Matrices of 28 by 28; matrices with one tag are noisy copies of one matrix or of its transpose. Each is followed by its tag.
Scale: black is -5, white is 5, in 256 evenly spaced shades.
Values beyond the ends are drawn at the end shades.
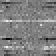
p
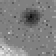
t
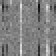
p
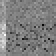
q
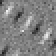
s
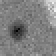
t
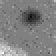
t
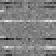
p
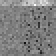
q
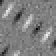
s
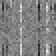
p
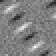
s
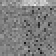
q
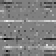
p
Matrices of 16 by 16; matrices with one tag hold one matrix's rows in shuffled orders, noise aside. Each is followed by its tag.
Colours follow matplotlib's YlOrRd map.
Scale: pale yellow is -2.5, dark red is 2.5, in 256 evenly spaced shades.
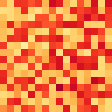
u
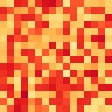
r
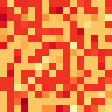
r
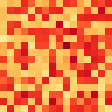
u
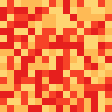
r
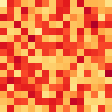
r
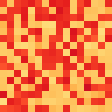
r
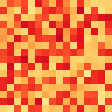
r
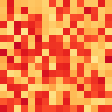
r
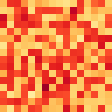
r
